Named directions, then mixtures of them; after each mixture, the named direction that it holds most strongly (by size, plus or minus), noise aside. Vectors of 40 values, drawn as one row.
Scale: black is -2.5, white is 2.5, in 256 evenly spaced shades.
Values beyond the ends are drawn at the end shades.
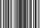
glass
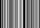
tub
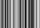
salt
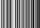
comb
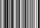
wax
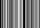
tub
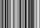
salt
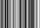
salt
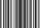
glass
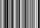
wax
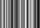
salt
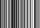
comb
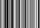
wax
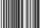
tub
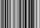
salt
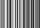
comb
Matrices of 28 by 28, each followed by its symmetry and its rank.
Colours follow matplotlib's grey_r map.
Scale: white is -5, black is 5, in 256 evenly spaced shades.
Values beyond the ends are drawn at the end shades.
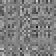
neither, rank three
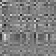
neither, rank three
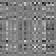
neither, rank two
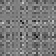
symmetric, rank three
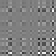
symmetric, rank one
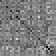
symmetric, rank five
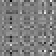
neither, rank two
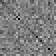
symmetric, rank five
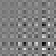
symmetric, rank one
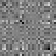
symmetric, rank three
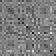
symmetric, rank five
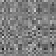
neither, rank three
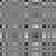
symmetric, rank one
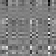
neither, rank two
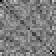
symmetric, rank five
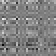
neither, rank two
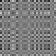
symmetric, rank one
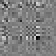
symmetric, rank three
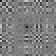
symmetric, rank three
